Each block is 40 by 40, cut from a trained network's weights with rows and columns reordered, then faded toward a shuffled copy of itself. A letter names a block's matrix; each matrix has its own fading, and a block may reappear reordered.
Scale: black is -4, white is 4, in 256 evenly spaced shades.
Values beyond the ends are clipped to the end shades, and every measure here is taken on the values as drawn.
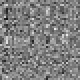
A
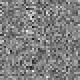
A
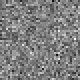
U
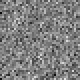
U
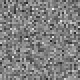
U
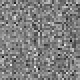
A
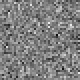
U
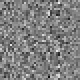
A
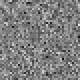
U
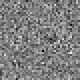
U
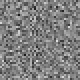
A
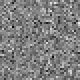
U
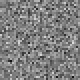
U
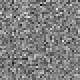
U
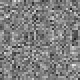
A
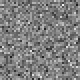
U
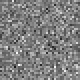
U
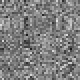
A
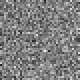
A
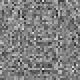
A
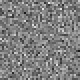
U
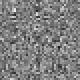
A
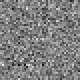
U
